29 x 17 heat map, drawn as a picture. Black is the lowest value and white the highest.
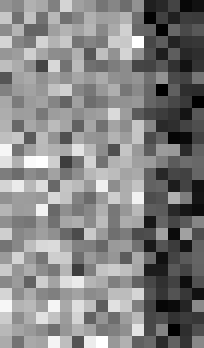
On average the colour sits 50% of the way up the scale. The left part is higher, up to a seam about 70% of the way across. There are no regular stripes.
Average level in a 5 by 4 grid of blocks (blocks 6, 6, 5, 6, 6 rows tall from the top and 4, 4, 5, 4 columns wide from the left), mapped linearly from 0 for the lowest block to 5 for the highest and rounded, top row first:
4 4 3 0 | 4 4 4 0 | 5 4 4 1 | 4 4 3 1 | 5 5 4 0
